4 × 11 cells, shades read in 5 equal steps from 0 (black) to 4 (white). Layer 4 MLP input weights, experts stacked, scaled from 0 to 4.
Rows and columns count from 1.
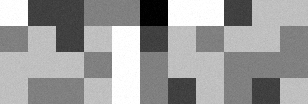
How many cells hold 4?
6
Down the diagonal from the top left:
4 3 3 3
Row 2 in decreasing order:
4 3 3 3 3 3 2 2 2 1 1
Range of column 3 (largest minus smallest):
2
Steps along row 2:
up down up up down up down up same down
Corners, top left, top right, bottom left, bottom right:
4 3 3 3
